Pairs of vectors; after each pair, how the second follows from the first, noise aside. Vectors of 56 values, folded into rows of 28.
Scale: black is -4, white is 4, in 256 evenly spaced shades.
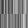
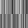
shuffled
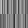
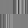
partly zeroed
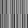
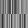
shuffled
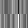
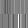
partly zeroed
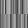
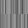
shrunk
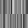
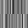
negated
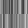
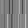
partly zeroed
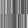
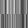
wrapped around
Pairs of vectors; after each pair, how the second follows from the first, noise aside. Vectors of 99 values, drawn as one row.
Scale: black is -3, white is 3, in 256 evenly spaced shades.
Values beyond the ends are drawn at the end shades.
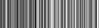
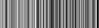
negated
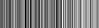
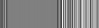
partly zeroed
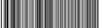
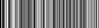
negated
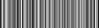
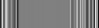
partly zeroed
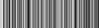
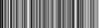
negated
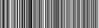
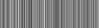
shrunk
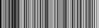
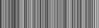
shrunk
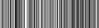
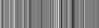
partly zeroed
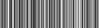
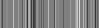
partly zeroed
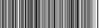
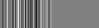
partly zeroed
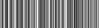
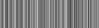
shrunk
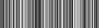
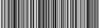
shuffled
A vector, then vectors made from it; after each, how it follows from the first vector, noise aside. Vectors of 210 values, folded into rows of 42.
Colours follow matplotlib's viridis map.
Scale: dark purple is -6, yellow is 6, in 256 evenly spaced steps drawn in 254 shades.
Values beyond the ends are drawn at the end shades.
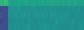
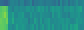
negated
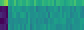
scaled up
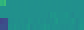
partly zeroed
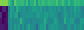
scaled up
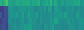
copied
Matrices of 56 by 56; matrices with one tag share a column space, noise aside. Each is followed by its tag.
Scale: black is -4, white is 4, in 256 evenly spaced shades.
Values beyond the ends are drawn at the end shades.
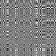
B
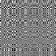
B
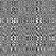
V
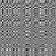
B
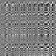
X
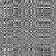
B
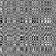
V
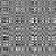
V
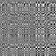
X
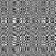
V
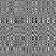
V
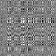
V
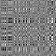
V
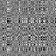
V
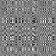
V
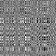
V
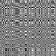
B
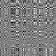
B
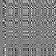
B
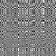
B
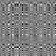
X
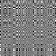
B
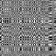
V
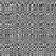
X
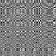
B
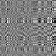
V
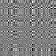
B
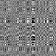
V
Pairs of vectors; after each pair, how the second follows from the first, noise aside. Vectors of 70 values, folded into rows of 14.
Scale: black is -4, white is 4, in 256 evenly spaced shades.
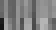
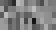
shuffled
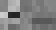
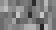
shuffled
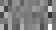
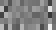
copied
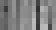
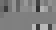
partly zeroed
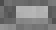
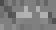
partly zeroed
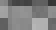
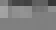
partly zeroed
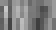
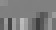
partly zeroed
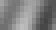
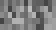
shuffled
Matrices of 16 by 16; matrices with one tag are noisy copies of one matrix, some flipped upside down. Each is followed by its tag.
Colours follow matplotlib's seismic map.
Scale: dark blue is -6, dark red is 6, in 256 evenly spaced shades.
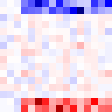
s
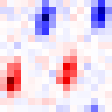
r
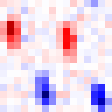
r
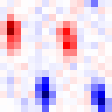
r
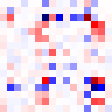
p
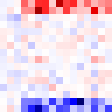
s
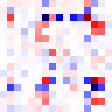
p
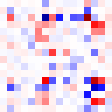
p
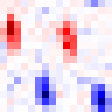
r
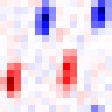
r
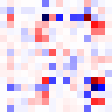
p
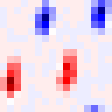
r
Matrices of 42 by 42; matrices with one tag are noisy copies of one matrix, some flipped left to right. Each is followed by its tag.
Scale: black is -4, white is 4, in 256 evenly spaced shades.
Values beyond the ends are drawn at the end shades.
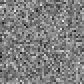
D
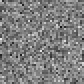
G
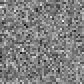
D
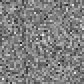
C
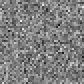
D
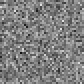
D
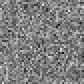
D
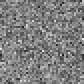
G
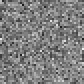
G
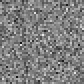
C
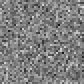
D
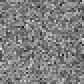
G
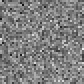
G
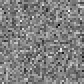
D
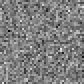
D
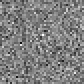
C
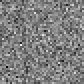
C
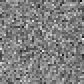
G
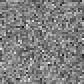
G
